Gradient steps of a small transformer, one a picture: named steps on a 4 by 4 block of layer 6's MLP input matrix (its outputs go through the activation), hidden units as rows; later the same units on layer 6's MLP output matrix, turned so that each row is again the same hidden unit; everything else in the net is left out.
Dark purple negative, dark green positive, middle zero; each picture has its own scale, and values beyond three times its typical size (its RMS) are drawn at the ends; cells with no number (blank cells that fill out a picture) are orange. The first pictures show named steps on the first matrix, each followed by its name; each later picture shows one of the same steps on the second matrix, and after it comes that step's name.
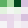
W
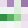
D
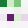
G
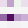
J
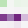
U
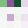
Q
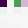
Q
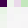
W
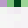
U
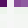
D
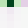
W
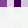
U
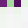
W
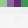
J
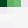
Q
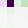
W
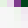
W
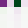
W
